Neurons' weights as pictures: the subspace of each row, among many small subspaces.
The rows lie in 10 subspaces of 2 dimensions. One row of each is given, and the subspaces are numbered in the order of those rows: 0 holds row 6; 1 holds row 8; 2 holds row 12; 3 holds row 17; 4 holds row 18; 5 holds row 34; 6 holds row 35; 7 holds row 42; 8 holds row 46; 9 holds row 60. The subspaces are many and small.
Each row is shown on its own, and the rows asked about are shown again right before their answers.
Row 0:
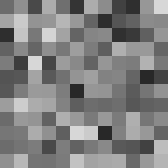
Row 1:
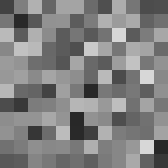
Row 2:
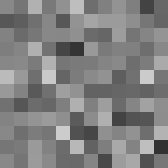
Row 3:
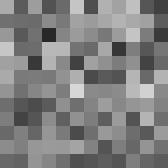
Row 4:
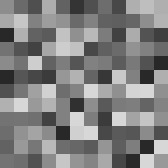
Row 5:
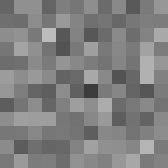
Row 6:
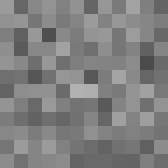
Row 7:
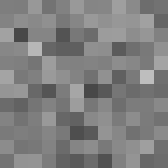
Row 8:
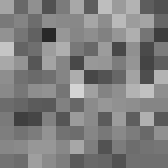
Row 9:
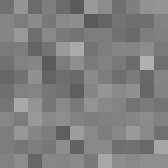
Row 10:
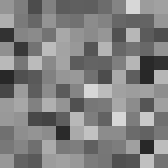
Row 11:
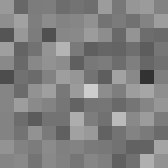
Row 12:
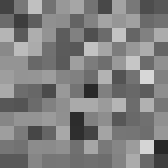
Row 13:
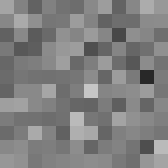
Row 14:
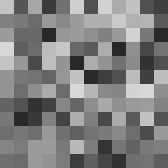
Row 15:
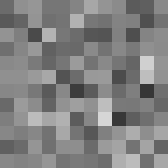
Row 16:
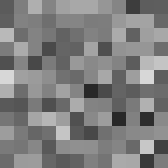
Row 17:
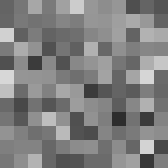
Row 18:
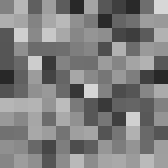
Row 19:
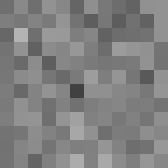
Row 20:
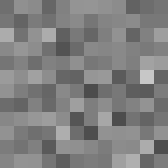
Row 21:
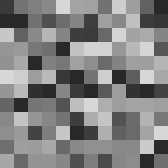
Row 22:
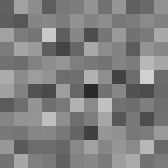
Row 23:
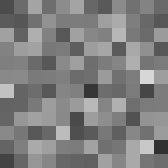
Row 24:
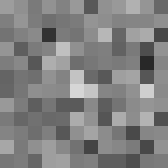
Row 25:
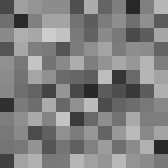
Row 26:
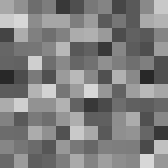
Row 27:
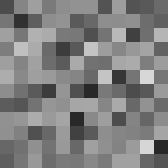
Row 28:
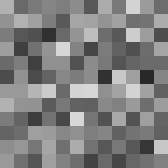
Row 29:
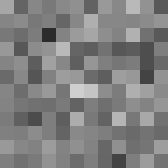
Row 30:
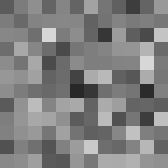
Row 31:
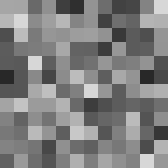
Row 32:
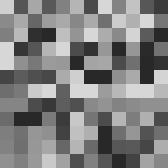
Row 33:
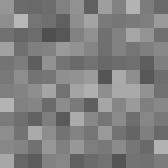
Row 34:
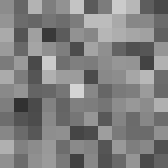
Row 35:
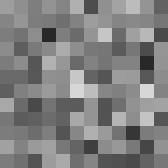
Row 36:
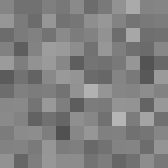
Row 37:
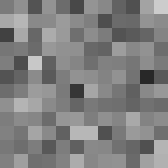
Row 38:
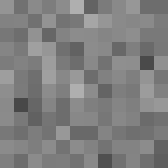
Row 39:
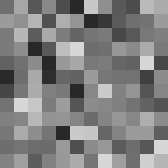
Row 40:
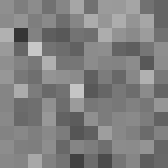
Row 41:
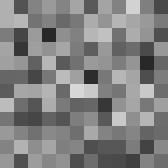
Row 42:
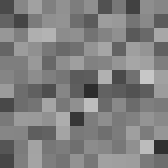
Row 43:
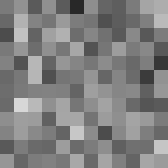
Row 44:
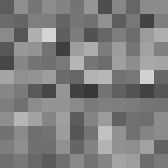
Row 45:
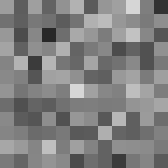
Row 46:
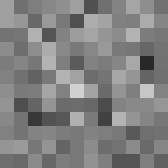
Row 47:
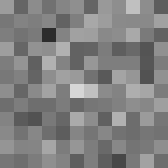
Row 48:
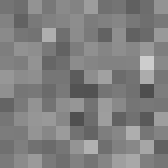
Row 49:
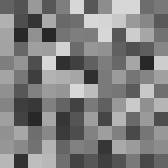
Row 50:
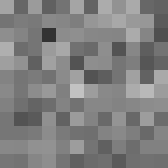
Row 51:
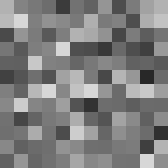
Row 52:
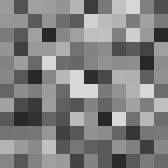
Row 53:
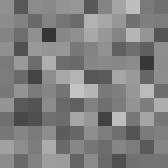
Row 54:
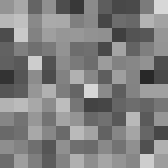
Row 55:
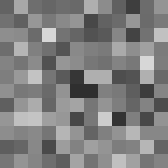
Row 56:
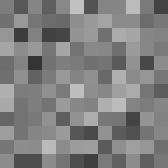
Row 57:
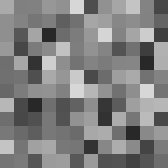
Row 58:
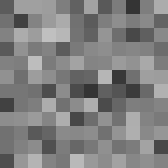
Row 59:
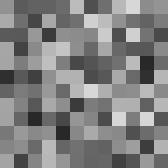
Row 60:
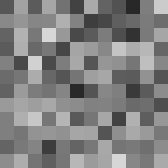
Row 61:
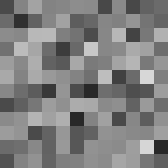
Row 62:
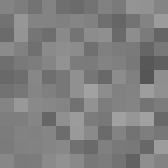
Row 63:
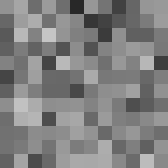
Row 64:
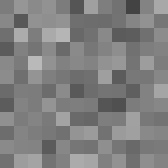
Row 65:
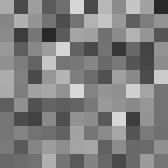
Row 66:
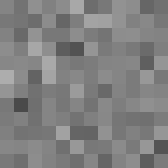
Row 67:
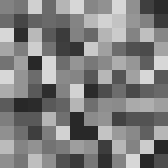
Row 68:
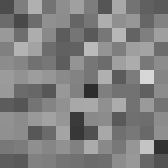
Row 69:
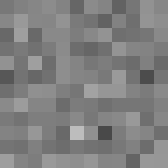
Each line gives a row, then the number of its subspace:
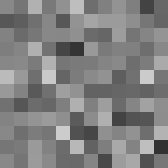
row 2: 8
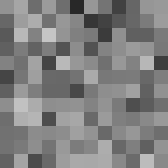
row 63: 3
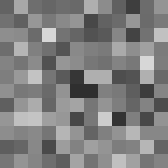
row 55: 5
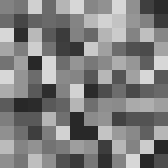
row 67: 5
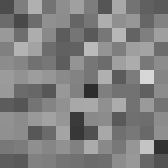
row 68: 2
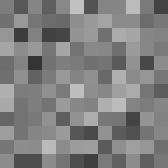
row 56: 7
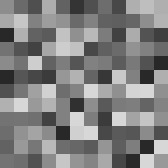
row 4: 5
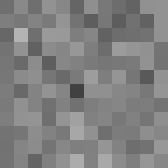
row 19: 0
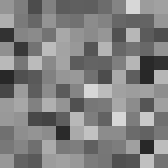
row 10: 3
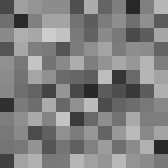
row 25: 7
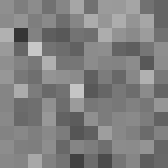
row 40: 0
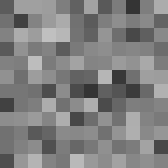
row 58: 7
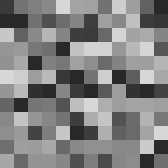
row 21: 4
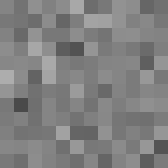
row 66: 8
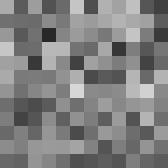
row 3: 1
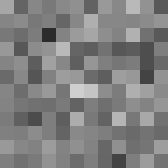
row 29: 9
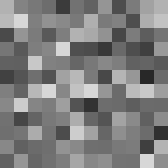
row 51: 4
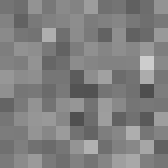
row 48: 6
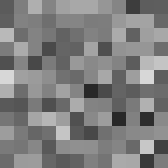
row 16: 3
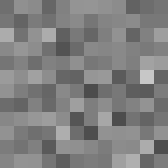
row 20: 5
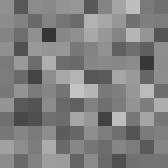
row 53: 5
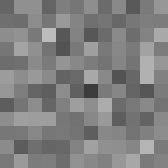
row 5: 0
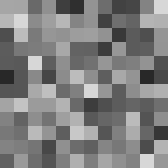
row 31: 4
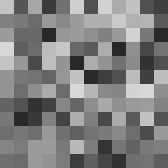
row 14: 1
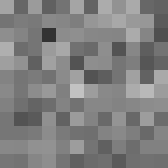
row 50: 1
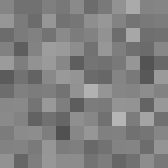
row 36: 3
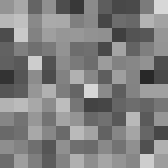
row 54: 4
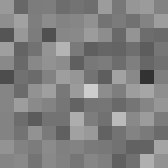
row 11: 9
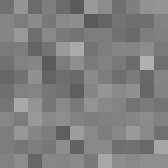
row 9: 8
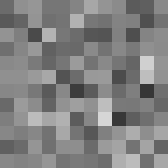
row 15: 8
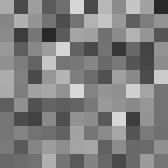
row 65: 4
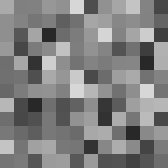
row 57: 6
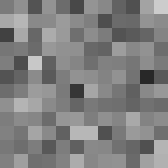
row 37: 9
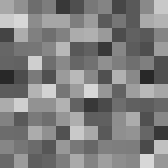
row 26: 4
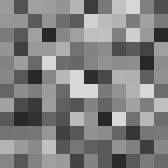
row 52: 5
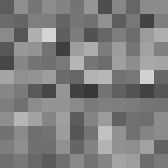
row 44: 1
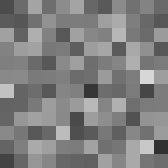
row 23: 7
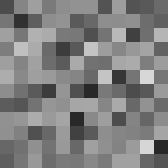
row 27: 2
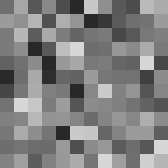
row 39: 8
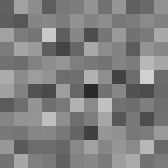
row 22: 0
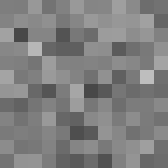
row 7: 0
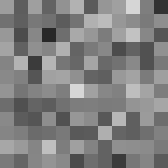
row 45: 9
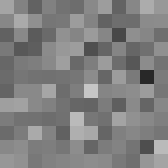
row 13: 2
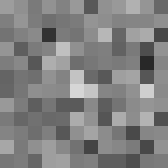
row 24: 6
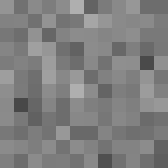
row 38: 8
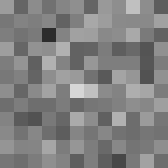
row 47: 9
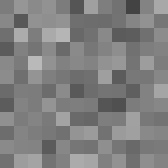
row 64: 7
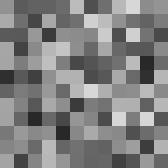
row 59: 3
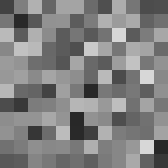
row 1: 2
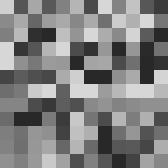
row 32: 1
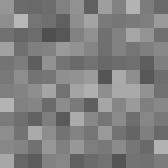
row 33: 7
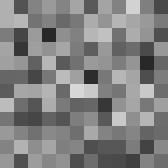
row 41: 0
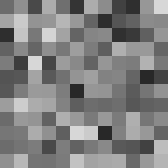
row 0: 9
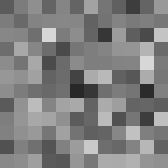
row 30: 6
